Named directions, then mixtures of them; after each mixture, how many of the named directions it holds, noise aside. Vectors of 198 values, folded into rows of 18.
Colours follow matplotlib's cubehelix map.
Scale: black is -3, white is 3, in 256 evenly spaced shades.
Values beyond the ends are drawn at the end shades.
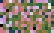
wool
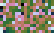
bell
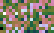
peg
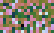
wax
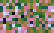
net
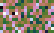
three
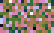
one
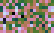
one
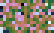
one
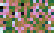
two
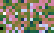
one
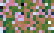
one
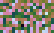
one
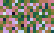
three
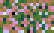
three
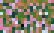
one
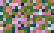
three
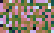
one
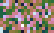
three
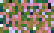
one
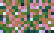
two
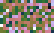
one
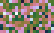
three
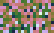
two
